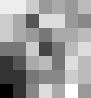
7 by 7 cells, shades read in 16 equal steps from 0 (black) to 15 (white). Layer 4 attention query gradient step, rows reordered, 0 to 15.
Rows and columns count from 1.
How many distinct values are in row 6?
5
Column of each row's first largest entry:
1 4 1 7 6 6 6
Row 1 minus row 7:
14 11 4 -4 0 -6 2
